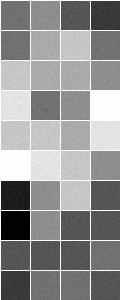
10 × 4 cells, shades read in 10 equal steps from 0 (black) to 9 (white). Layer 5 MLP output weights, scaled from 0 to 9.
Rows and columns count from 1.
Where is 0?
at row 8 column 1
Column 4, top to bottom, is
2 4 5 9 8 5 3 3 4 3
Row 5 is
7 7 6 8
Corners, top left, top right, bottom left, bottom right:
4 2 2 3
